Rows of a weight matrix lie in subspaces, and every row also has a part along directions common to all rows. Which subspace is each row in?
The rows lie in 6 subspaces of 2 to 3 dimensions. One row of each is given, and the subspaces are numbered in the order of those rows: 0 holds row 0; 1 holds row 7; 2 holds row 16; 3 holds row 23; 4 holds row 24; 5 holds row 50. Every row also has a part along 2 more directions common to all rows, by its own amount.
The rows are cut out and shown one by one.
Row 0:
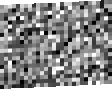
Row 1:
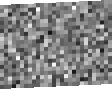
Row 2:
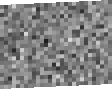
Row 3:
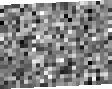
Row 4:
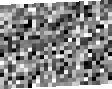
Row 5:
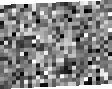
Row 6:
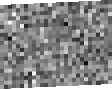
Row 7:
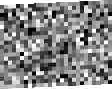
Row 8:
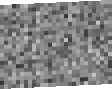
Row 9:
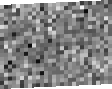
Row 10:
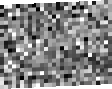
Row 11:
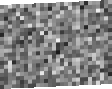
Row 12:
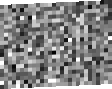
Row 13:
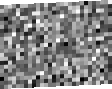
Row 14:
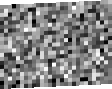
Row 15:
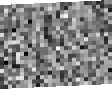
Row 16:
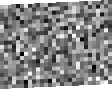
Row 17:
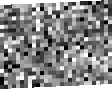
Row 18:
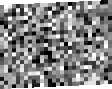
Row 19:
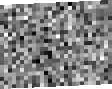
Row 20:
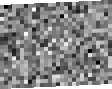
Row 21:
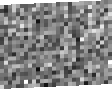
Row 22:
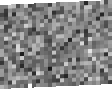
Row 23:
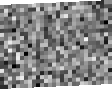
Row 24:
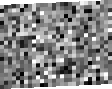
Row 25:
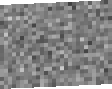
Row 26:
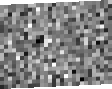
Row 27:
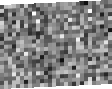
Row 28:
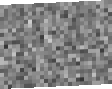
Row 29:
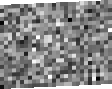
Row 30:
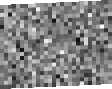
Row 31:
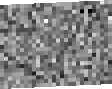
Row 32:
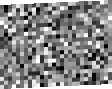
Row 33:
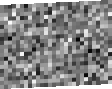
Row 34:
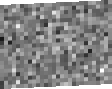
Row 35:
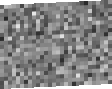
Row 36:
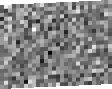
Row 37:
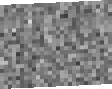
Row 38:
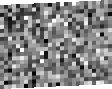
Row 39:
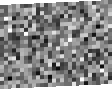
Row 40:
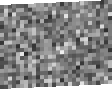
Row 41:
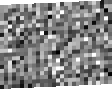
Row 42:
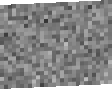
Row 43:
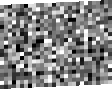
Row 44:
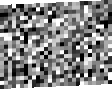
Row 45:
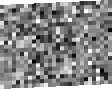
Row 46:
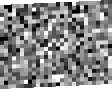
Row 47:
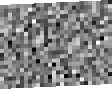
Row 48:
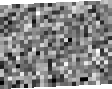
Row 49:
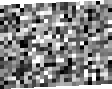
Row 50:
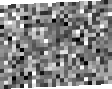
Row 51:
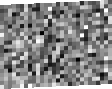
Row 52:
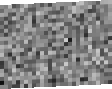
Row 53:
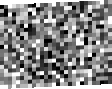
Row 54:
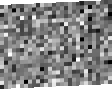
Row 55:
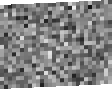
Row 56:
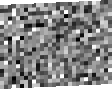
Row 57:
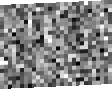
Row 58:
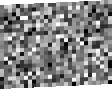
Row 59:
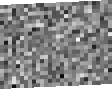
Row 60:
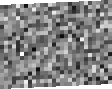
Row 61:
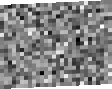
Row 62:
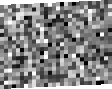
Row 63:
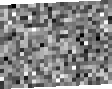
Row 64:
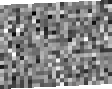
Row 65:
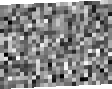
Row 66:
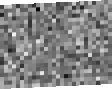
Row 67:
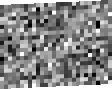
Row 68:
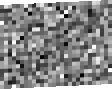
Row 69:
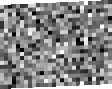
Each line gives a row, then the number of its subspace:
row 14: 1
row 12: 1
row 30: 5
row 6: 5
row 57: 3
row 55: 2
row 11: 0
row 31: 2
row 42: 2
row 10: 3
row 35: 4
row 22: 1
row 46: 5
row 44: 1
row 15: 3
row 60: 2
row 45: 4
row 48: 1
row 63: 1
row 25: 2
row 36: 5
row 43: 1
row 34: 4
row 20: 5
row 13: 0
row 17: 3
